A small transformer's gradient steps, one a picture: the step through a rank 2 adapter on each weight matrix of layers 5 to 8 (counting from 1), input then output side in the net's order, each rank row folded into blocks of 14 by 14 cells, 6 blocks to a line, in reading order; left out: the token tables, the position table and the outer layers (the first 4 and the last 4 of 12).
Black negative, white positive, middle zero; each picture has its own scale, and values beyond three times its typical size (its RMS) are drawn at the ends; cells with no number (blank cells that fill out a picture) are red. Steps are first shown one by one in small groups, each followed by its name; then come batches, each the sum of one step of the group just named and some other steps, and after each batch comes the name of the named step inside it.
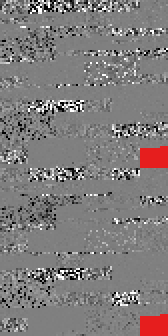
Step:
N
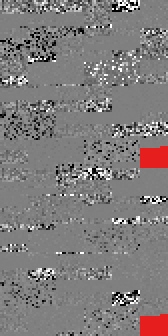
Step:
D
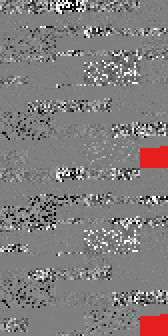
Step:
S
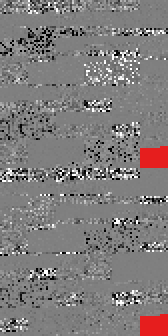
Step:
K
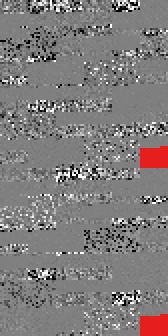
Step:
D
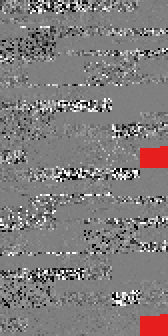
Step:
N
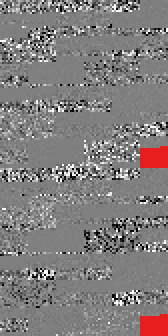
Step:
K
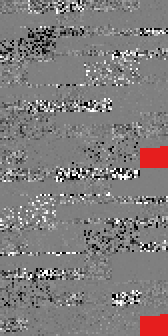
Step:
K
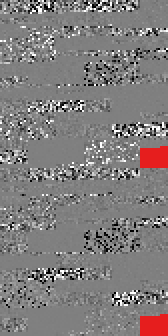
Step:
N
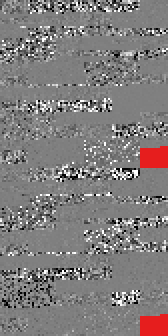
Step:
N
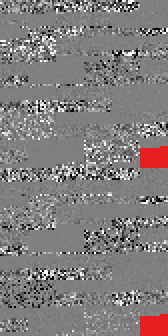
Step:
K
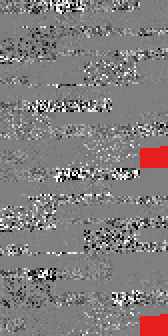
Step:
S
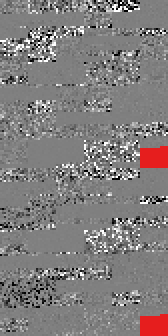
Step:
K
